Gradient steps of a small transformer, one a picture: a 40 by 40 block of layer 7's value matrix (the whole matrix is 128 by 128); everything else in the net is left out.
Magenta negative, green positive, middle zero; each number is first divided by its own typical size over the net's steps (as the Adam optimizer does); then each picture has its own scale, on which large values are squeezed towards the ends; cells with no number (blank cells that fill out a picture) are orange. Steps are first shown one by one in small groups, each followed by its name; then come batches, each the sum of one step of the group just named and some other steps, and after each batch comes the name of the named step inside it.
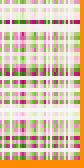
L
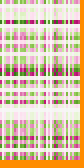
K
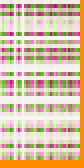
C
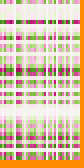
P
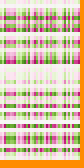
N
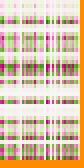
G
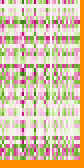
L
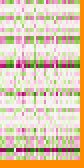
K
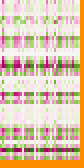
K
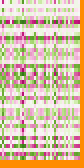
L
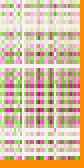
C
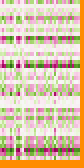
P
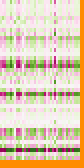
K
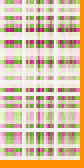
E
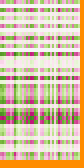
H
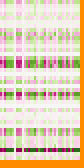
H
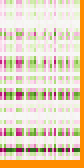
E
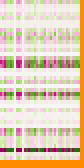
H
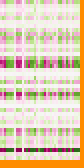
H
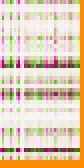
E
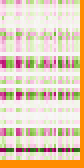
E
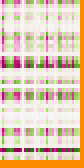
E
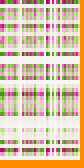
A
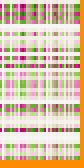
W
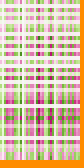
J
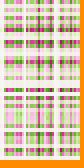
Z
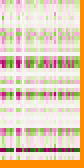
W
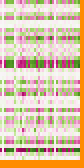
J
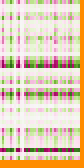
Z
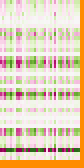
W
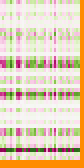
Z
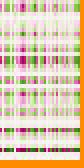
W
